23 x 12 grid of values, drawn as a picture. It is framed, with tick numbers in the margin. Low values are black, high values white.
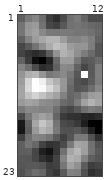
One lone cell stands out, far higher than its neighbours. The ninth with the highest average is the middle left. The halves do not mirror each other. The top right is the calmest part.
